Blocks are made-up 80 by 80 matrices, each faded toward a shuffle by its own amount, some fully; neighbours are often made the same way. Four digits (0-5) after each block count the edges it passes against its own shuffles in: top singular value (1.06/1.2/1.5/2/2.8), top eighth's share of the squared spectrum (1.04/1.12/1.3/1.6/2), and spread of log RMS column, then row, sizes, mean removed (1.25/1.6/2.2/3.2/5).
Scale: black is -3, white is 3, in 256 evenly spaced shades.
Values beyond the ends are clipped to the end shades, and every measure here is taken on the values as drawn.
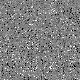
1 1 1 2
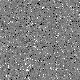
1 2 1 1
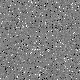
1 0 0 0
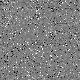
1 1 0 1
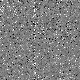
1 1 1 1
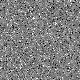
2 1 0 0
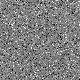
2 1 0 0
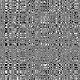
5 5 4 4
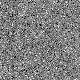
1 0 0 0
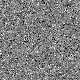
1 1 0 0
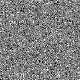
3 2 1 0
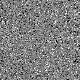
2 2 1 0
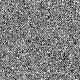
3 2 1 0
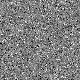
1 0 0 0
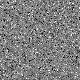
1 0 0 0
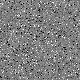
0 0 0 0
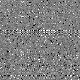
4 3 1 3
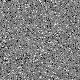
1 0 0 0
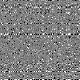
4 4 2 3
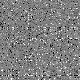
4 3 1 2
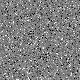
0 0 0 0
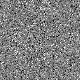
0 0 2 0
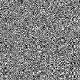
4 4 2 2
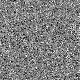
2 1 0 0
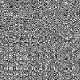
4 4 2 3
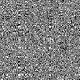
4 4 2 2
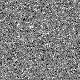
1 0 0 0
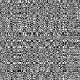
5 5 3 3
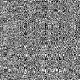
4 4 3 2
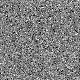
0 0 0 0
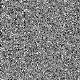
0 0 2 0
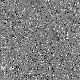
3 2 0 0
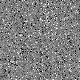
2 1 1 0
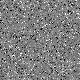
0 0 0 0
